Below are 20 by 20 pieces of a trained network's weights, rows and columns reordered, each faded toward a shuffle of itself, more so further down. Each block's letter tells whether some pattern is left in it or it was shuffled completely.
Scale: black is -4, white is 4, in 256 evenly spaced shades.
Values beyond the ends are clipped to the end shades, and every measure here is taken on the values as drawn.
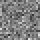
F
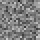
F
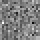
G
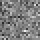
F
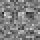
G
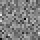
F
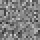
F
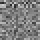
G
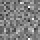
G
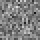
F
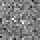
F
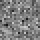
F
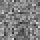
G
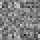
G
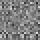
G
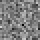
G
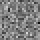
G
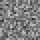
F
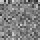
G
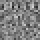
G
